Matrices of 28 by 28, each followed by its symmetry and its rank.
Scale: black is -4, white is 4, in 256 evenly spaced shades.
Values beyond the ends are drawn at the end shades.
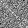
symmetric, full rank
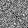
symmetric, full rank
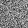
neither, full rank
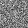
neither, full rank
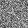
symmetric, full rank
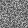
symmetric, full rank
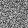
neither, full rank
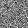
symmetric, full rank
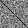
symmetric, full rank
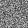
neither, full rank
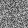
neither, full rank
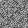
symmetric, full rank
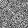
symmetric, full rank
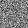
neither, full rank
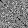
symmetric, full rank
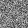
neither, full rank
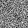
symmetric, full rank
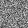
neither, full rank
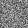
neither, full rank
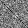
symmetric, full rank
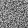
neither, full rank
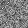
symmetric, full rank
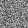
neither, full rank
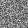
neither, full rank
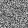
neither, full rank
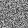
neither, full rank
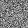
neither, full rank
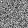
symmetric, full rank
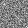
symmetric, full rank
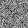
symmetric, full rank
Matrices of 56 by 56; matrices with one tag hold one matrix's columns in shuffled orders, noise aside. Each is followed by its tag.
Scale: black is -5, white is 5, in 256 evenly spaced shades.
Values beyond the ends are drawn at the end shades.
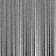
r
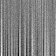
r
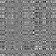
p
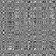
p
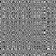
p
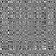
p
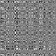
p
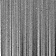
r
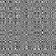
p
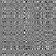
p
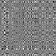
p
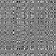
p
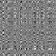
p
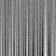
r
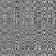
p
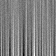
r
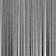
r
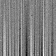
r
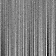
r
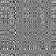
p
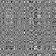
p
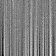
r
